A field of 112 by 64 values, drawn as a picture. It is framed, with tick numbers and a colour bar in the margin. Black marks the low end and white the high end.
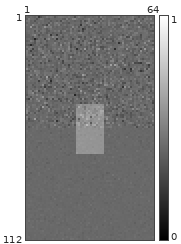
There are no regular stripes. On average the colour sits 40% of the way up the scale. The ninth with the highest average is the centre. The bottom part is calmer, past a seam about 50% of the way down. An odd patch, higher than its surroundings, sits in the centre. There is no overall slope.
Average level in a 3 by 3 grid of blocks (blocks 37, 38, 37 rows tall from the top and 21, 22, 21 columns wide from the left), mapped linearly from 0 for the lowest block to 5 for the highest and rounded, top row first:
0 0 0
0 5 0
0 0 0
